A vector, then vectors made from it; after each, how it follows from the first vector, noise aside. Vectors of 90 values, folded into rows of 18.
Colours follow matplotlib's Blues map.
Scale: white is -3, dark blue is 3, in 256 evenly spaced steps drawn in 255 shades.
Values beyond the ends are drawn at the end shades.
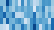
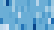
partly zeroed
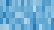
shrunk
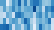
negated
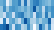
negated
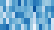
negated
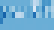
partly zeroed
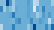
partly zeroed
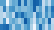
negated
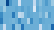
partly zeroed
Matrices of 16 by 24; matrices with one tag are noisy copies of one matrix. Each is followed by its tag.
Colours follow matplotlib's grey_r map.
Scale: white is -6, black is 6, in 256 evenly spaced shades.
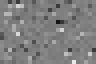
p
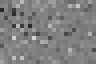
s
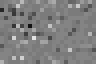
s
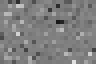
p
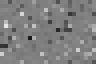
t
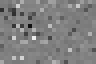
s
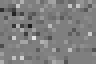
s
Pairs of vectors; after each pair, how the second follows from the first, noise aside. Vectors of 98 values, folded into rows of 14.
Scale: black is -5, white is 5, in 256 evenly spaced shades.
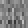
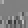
partly zeroed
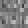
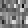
scaled up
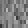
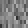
copied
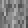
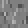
partly zeroed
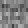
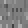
partly zeroed
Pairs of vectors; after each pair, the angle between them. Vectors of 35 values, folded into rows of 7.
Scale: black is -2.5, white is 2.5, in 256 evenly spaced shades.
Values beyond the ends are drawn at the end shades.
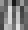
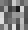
partly opposed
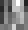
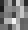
partly aligned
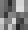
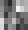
nearly parallel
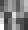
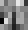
partly opposed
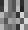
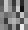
nearly parallel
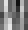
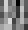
nearly parallel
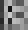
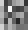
nearly opposite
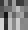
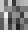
nearly opposite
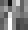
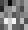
partly aligned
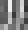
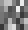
orthogonal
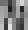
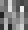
nearly opposite
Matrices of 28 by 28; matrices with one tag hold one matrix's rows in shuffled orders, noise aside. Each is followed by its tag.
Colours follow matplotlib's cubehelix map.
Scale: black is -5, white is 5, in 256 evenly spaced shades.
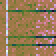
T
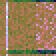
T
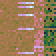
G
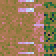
G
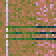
T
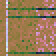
T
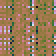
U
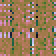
U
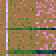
T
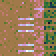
G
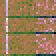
T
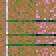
T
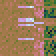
G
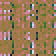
U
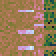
G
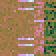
G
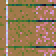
T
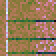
T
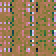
U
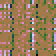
U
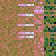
G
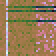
T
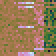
G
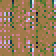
U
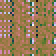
U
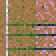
T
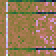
T
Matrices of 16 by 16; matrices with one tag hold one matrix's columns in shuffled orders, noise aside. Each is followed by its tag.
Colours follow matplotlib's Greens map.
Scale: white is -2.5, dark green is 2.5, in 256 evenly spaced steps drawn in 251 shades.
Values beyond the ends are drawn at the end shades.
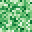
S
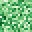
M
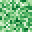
S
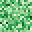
M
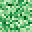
M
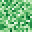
M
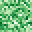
M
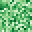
S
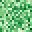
S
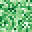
S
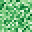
S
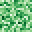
M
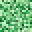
S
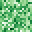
S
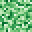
M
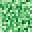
S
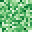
S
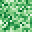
M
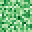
M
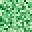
S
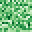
M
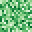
S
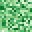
S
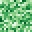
S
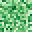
S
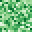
S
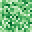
M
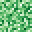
S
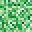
M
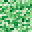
S
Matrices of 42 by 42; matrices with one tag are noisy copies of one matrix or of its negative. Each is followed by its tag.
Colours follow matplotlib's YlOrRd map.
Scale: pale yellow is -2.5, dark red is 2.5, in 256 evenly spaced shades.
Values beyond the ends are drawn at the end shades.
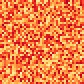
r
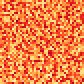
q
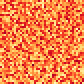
q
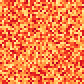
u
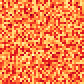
r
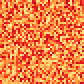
r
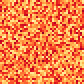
u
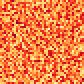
q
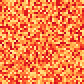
u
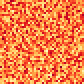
q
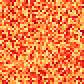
u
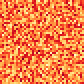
r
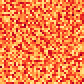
q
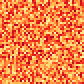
r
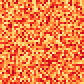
r
